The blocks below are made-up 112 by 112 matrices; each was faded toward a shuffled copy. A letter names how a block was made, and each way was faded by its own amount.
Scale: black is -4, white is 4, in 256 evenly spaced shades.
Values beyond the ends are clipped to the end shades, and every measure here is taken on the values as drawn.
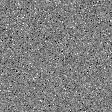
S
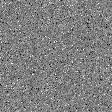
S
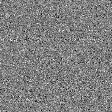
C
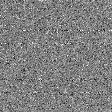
C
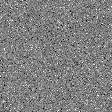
S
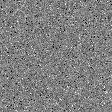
S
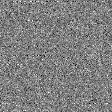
C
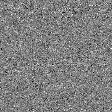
C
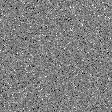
S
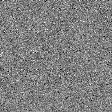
C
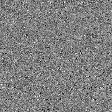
C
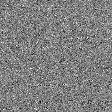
C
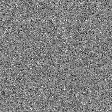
C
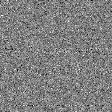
C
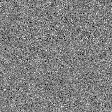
C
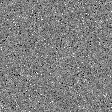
S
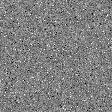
S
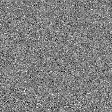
C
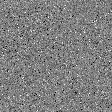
S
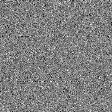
C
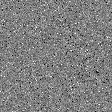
S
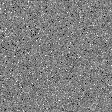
S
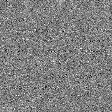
C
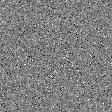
S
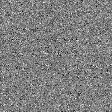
C
